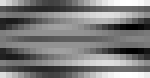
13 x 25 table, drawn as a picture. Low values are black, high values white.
The values follow a bell shape. It is mirror symmetric from top to bottom. Streaks run across, left to right. The centre is the smoothest part. Overall the values sit about 50% of the way up the scale. The ninth with the lowest average is the middle right.
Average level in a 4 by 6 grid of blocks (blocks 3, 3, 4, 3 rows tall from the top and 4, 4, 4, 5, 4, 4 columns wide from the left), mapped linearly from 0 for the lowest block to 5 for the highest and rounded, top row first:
211354
023320
123321
211354
